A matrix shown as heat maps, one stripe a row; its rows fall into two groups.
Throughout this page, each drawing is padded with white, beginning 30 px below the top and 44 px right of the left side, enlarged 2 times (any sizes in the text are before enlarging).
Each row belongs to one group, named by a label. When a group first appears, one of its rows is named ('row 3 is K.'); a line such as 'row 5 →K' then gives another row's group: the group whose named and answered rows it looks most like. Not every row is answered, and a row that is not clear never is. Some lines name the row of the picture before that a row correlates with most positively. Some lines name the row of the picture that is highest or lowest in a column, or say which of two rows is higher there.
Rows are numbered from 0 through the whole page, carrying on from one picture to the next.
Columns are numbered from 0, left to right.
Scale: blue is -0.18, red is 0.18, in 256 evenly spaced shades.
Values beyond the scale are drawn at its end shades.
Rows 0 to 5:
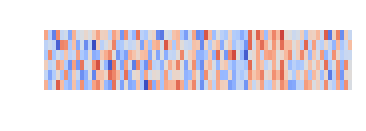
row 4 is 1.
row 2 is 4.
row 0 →1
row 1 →1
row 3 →1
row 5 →1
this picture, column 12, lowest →1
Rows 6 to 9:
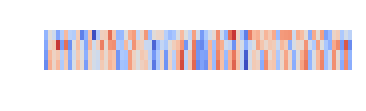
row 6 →4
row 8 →4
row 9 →4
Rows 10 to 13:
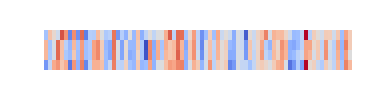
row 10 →1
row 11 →1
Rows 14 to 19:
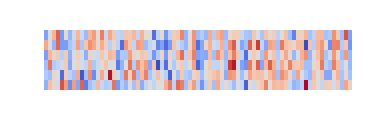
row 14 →4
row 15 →4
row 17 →4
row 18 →4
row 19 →1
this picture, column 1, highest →17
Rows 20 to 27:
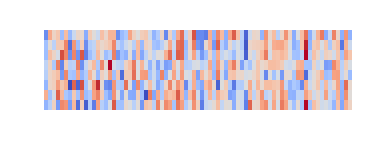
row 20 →4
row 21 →1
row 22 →1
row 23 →4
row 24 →4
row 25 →1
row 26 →1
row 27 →1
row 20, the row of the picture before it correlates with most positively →16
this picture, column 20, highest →25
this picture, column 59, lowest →24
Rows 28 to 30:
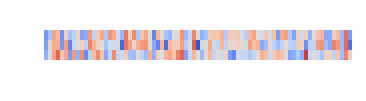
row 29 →4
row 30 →1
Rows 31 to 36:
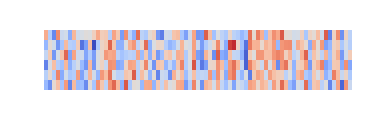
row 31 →1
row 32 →4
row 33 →1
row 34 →4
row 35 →4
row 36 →1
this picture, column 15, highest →33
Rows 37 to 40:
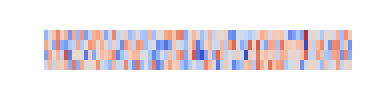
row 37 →1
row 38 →4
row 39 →4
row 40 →1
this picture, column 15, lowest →37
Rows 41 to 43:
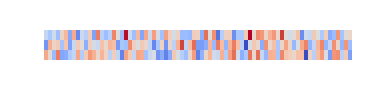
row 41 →1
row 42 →4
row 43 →4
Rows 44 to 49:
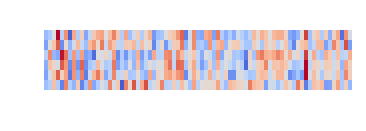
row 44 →1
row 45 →4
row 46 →1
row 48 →1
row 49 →4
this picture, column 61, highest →46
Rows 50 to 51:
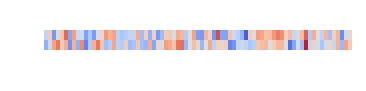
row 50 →1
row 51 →1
